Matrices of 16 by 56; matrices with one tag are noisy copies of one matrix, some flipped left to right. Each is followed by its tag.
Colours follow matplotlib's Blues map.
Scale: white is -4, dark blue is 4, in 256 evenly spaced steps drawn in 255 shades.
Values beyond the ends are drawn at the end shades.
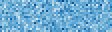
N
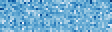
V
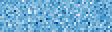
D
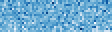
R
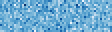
N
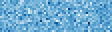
D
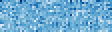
V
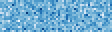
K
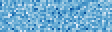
K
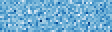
D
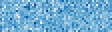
N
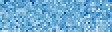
R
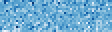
R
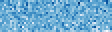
R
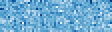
V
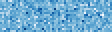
K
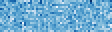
V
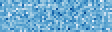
K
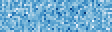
K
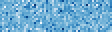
N
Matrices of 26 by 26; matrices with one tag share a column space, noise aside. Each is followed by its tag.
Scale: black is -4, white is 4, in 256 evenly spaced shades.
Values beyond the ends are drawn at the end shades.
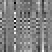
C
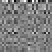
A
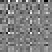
A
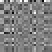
A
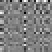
A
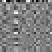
A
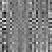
C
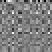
A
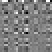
A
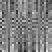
C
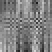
C
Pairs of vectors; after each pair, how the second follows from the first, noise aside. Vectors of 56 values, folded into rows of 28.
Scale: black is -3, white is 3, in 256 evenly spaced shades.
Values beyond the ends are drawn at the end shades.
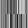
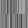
shrunk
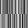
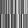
sign-scrambled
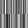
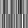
reversed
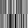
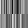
reversed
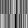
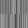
shrunk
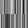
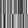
reversed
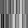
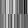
reversed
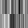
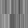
shrunk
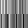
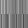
shrunk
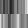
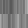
shrunk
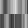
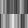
reversed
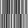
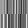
reversed
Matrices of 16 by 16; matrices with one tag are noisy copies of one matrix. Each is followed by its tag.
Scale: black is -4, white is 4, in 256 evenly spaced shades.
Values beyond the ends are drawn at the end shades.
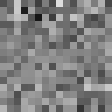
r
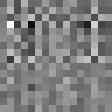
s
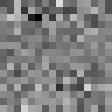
r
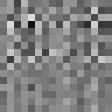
s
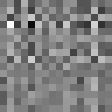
s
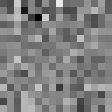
r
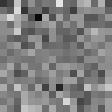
r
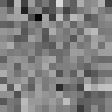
r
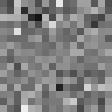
r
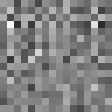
s
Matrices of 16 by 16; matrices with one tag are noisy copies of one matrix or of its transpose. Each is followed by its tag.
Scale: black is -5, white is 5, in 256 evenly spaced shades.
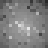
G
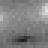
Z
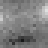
Z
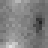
Z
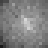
G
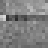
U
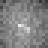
G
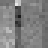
U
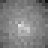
G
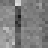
U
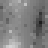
Z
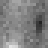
Z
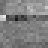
U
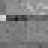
U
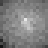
G
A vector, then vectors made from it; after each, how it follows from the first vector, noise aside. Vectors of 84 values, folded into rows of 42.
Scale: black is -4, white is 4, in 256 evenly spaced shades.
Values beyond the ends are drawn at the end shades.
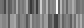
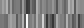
reversed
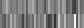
wrapped around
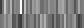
wrapped around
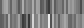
wrapped around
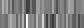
reversed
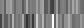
wrapped around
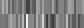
reversed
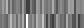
reversed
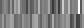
wrapped around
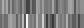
reversed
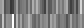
wrapped around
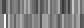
wrapped around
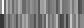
wrapped around
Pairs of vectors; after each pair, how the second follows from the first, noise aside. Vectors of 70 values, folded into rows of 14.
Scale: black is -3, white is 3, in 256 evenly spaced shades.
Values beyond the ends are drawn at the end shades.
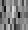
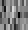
copied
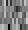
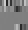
partly zeroed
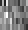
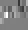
partly zeroed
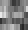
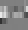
partly zeroed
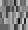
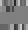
partly zeroed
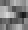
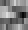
copied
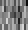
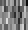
copied
